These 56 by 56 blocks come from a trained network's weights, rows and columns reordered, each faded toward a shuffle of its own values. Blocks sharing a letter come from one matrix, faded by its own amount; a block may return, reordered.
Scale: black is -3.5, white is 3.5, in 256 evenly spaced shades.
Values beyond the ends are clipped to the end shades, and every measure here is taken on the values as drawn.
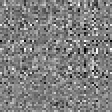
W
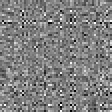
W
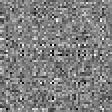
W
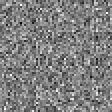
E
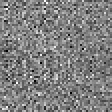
E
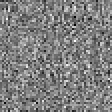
E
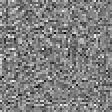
E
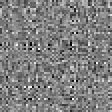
W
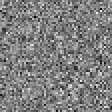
E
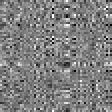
W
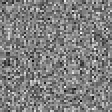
E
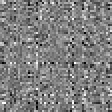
W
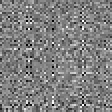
W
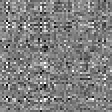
W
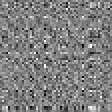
W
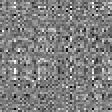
W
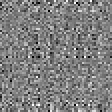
W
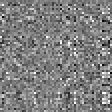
W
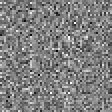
E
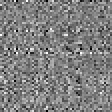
W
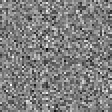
E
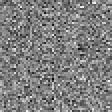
E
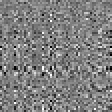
W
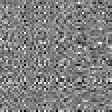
W
